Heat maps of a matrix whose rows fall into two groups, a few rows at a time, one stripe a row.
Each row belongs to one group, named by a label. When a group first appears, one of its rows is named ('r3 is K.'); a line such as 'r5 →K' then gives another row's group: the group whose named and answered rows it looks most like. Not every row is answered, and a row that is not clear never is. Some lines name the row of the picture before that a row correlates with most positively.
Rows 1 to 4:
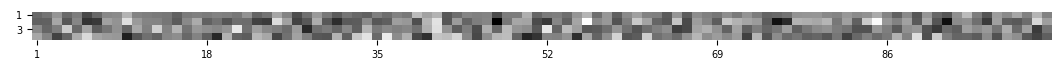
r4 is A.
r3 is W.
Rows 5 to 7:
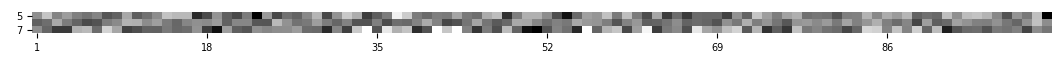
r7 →A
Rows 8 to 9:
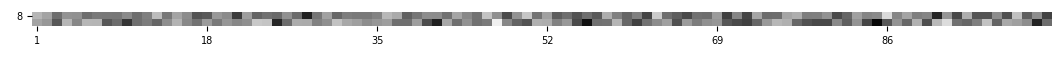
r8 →W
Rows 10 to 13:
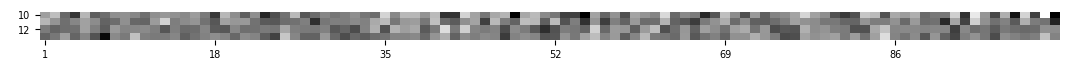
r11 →W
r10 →W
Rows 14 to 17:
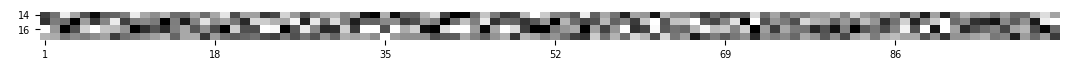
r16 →A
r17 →W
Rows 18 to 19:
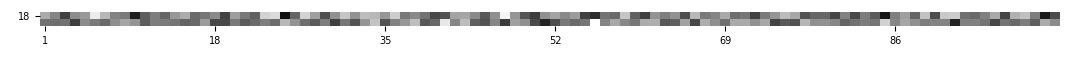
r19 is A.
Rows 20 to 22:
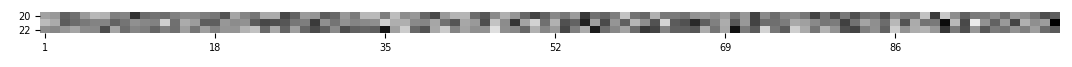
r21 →W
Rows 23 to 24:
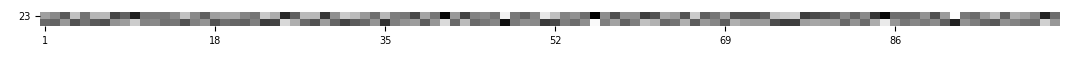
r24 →A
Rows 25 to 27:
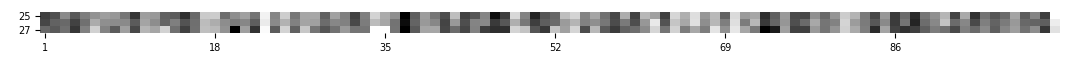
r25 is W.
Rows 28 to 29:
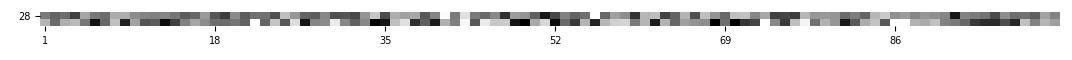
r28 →A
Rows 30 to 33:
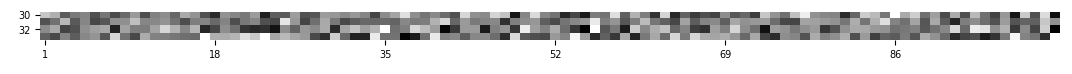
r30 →W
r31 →A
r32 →W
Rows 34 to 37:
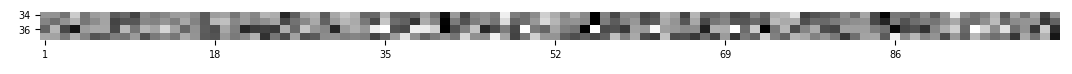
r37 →W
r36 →W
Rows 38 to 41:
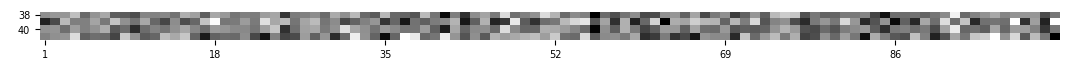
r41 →W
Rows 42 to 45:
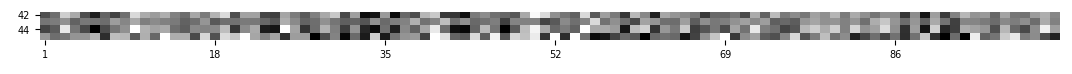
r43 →A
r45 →W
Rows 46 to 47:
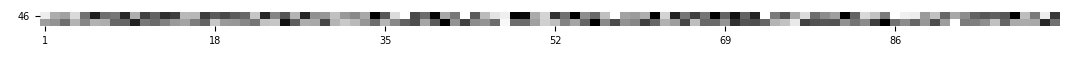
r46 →W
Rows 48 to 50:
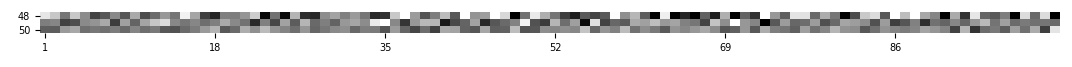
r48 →W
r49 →W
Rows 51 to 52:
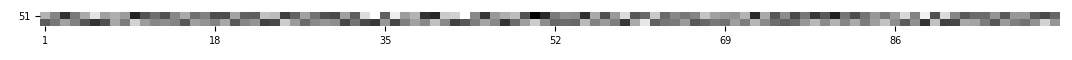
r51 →A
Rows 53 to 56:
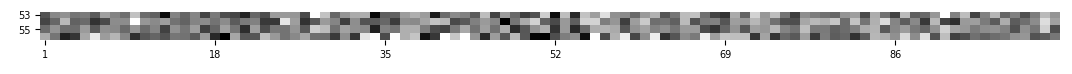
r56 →A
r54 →A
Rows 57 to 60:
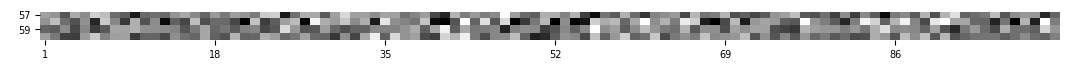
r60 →A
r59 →A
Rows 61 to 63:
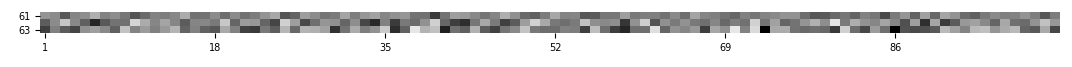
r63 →W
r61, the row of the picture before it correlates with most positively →57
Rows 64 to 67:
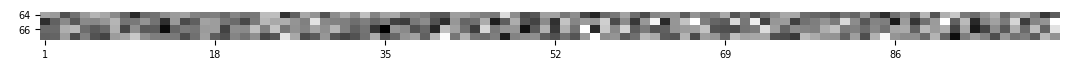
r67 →A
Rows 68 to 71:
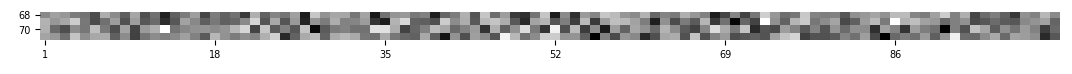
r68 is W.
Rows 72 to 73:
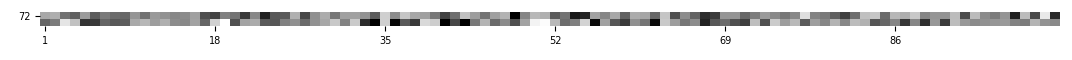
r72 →W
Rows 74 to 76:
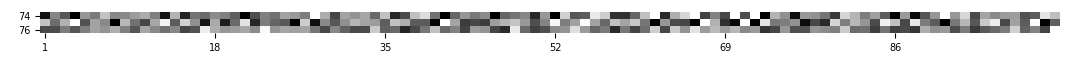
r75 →W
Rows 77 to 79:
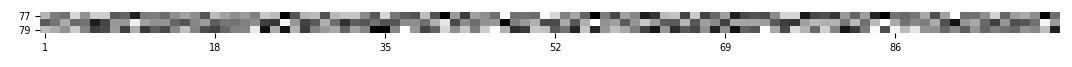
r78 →A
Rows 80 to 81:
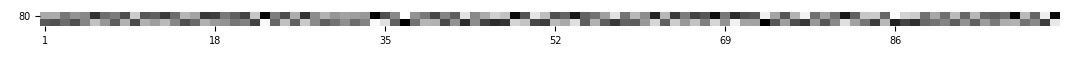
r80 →W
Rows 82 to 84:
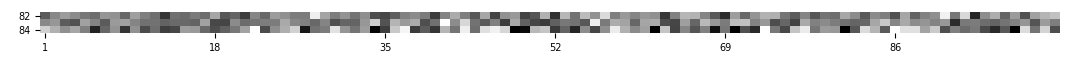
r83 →A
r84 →W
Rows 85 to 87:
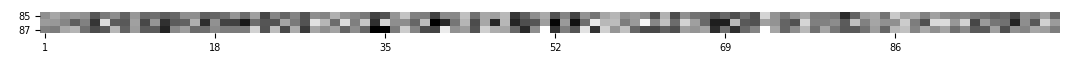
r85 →W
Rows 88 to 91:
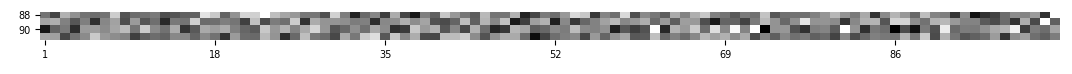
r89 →W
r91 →A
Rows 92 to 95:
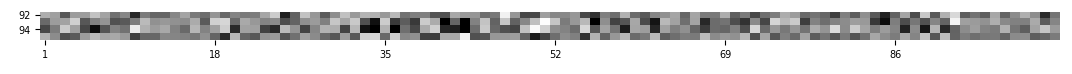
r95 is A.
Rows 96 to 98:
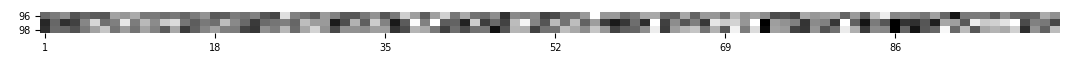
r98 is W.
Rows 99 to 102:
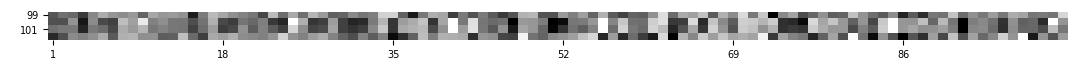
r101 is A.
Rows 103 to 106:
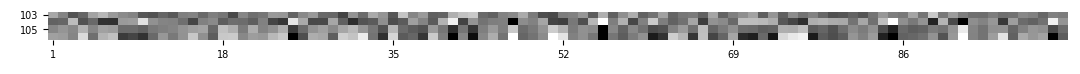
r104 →A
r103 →A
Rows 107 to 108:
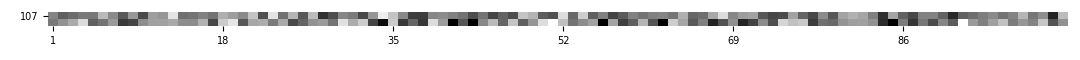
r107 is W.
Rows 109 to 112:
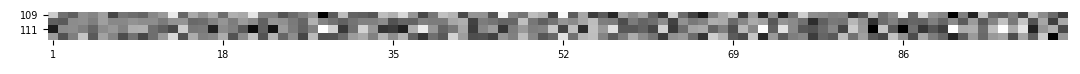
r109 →W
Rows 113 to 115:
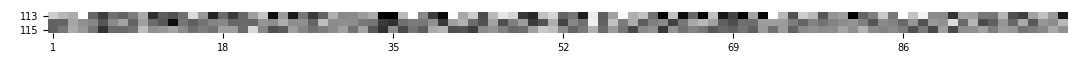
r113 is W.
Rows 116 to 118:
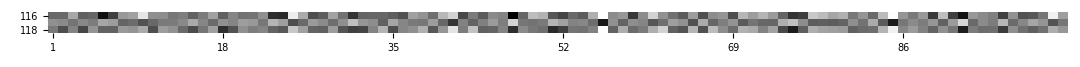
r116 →A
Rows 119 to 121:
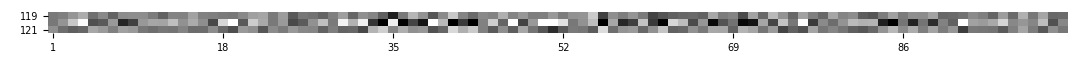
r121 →A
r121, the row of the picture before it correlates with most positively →118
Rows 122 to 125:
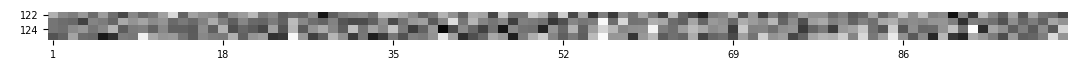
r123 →A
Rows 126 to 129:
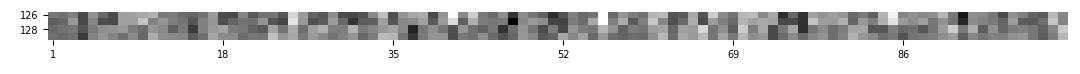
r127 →A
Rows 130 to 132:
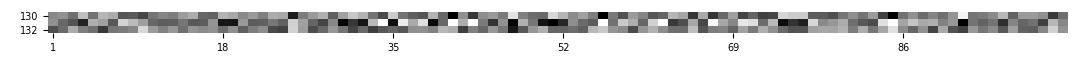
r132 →A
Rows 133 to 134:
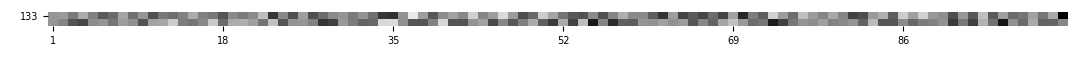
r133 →W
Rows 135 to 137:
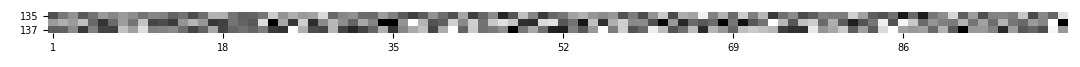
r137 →A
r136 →W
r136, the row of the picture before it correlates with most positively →133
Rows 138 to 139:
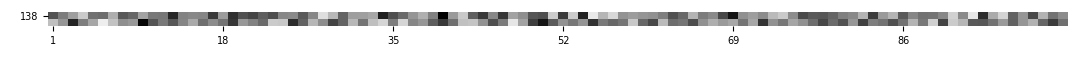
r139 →A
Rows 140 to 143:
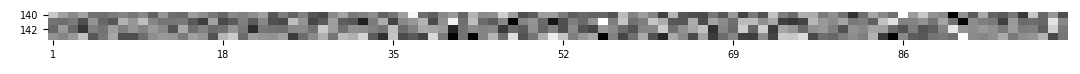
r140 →W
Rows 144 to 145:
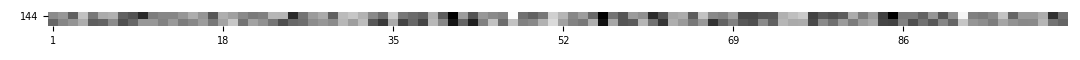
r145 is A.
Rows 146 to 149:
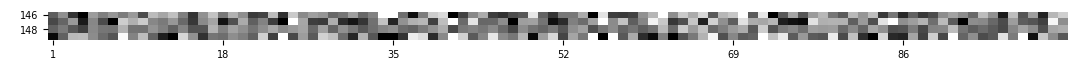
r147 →A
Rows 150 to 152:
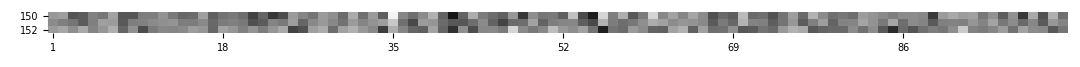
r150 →W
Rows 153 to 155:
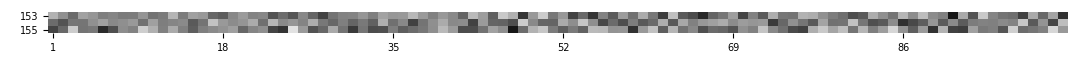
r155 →A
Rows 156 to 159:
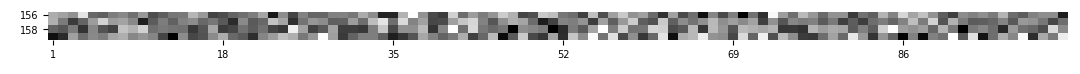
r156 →W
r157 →A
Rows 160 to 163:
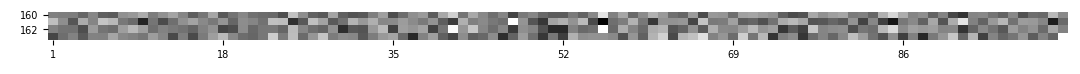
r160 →A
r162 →A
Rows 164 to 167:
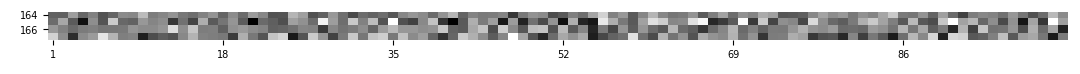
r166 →W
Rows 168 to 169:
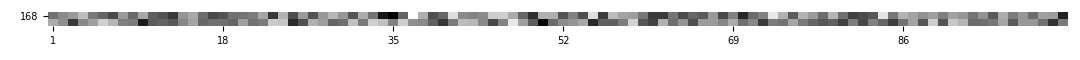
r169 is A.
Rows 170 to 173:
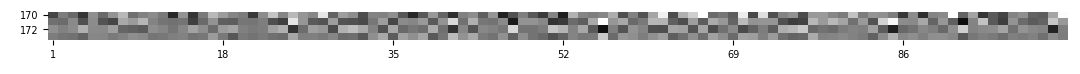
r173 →A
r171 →A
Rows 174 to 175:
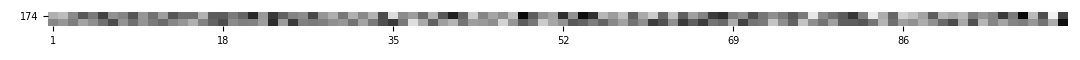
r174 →W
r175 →W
